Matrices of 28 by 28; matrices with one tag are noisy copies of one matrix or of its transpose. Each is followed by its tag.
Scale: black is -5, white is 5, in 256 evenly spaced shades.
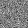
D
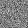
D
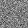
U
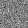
D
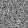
D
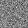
U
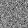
U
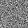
U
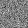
D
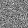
D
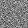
U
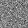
U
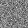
U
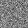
U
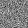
D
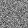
U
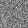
U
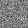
D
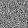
D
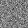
U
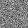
D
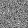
D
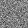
U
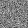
D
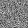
D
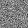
D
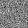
D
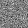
D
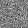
D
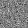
D
